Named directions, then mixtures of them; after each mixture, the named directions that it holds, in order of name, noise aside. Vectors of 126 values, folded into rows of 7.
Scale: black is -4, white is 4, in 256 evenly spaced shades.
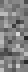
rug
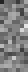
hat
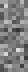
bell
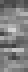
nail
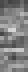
nail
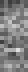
bell, hat, nail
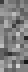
hat, rug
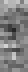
nail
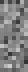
bell, hat, rug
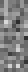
bell, hat, rug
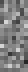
bell, hat, rug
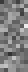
hat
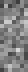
bell, hat, nail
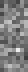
bell, hat, nail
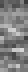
nail, rug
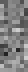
bell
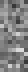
bell, nail, rug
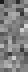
hat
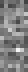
bell, nail, rug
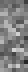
nail, rug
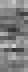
nail
